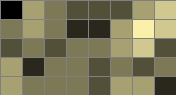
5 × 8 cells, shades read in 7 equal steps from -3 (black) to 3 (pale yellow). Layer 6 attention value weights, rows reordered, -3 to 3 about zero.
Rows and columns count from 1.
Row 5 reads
1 0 0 0 -1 1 1 -2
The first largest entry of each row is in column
8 7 7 1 1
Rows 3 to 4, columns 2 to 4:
0 -1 0 / -2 0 0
